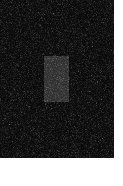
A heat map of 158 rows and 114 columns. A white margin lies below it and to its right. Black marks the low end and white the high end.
Histogram: skewed, a long tail of high values. Odd patch: higher, in the centre. Ninth with the highest average: centre. Average level on the scale: 10%. Stripes: none. Slope: none.
